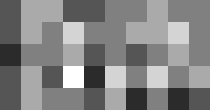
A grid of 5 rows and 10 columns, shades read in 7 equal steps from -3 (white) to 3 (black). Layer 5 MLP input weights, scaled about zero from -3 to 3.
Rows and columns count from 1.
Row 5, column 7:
2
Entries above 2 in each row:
0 0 0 0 0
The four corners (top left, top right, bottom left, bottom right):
1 0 1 1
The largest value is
2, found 4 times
